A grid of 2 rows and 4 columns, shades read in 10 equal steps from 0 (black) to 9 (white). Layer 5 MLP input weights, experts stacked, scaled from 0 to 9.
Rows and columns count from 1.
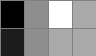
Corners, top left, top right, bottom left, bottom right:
0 6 1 6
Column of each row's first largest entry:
3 3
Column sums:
1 10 15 12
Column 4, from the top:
6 6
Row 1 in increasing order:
0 5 6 9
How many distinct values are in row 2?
3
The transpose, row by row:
0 1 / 5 5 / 9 6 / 6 6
